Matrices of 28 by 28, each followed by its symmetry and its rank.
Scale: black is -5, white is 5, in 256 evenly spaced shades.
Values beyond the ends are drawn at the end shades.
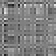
antisymmetric, rank two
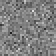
antisymmetric, full rank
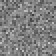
neither, full rank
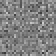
neither, rank five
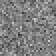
antisymmetric, full rank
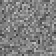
neither, full rank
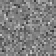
antisymmetric, full rank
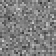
antisymmetric, full rank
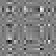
antisymmetric, rank two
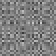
antisymmetric, rank two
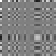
symmetric, rank one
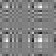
symmetric, rank one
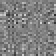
neither, rank five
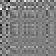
antisymmetric, rank two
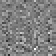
neither, rank five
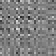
antisymmetric, rank two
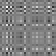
symmetric, rank one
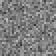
neither, full rank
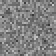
neither, full rank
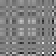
symmetric, rank one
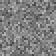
antisymmetric, full rank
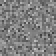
antisymmetric, full rank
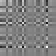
symmetric, rank one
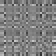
antisymmetric, rank two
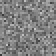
neither, full rank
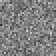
neither, full rank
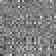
neither, rank five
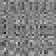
neither, rank five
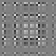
symmetric, rank one
